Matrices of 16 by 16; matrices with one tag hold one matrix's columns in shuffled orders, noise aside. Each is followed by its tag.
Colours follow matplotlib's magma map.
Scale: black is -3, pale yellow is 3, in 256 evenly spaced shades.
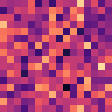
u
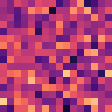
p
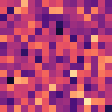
p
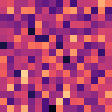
p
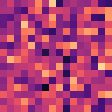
u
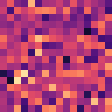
p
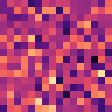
p
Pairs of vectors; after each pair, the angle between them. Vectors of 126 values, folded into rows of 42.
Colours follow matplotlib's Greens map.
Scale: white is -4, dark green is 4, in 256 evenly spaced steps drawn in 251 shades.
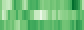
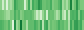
partly aligned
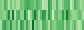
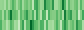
orthogonal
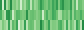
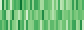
nearly opposite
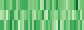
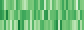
nearly opposite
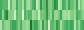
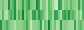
nearly opposite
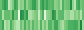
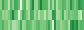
partly aligned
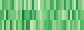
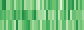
partly aligned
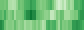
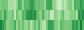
nearly parallel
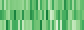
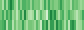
partly opposed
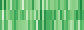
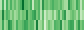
nearly opposite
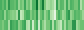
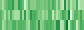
orthogonal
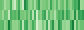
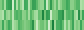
partly aligned
